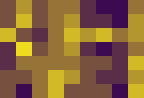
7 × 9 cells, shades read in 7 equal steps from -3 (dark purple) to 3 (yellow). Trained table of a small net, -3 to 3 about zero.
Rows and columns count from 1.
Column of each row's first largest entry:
2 2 1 2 9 4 4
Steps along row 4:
up down up up down down up up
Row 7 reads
-1 -3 0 2 -1 -1 -1 -3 2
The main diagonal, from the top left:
-1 2 -2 0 0 -1 -1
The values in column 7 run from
-3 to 2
